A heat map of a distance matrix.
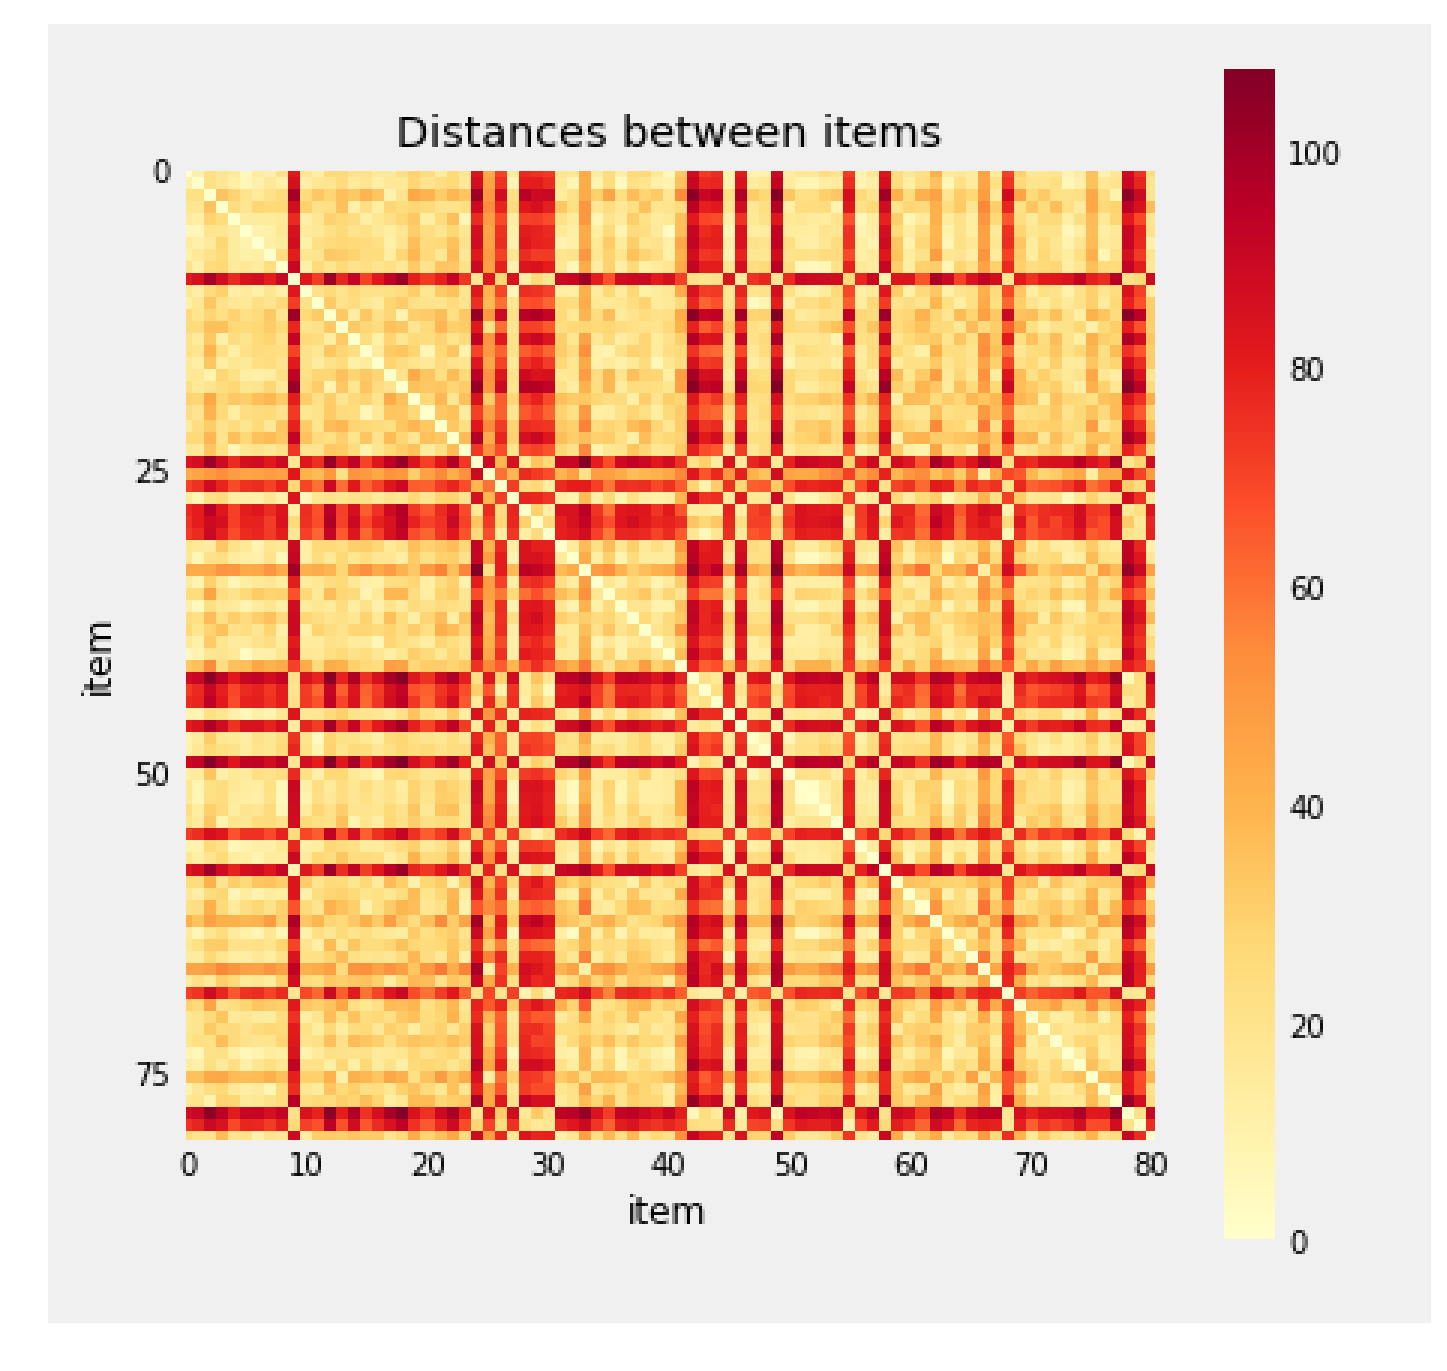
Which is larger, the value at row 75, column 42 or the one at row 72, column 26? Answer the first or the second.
the first
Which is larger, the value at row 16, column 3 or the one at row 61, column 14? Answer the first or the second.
the second
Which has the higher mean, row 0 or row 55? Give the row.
55
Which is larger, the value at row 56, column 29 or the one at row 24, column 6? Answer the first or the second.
the second
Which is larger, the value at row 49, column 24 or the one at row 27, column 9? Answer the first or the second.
the second
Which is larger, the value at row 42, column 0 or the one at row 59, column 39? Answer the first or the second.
the first
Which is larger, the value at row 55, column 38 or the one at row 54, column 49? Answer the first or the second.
the second
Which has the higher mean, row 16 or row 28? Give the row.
28
